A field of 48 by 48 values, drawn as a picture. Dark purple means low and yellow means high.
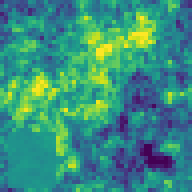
Grain: blotchy. Mirror symmetry: none. Stripes: none. Odd patch: calmer, in the bottom left.
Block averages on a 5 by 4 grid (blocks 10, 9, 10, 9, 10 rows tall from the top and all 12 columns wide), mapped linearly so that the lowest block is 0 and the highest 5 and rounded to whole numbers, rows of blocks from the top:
1 2 4 2
3 3 5 2
5 4 2 1
3 3 0 0
2 2 0 0
